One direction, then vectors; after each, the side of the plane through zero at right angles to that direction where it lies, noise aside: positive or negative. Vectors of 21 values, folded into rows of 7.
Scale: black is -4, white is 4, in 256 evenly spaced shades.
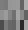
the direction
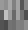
positive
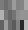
positive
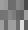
negative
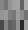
positive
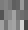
negative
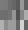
negative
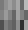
positive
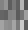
negative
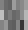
positive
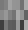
positive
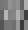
positive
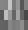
positive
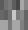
negative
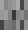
positive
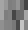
negative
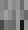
positive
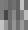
negative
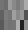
positive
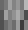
positive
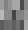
positive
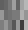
positive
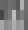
negative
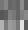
negative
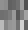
negative
